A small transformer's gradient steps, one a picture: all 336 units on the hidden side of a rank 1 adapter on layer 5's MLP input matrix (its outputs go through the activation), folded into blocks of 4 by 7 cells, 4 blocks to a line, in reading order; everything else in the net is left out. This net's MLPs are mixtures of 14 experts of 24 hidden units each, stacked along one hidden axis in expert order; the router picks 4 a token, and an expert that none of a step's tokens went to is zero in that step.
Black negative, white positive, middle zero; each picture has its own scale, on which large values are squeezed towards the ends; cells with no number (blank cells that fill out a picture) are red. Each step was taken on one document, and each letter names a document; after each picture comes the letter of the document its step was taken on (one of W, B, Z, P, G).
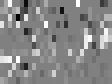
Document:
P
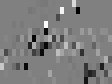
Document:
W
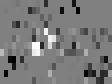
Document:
W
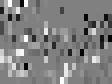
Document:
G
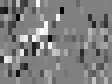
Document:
G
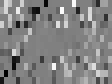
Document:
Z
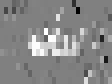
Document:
W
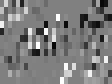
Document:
G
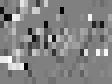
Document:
G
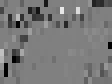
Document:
Z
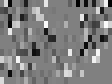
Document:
P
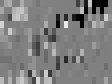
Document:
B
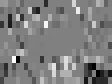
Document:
Z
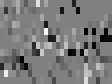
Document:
W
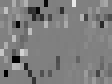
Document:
Z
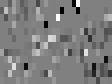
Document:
W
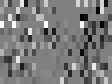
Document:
P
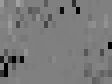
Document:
Z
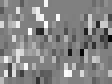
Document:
G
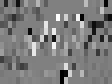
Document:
G
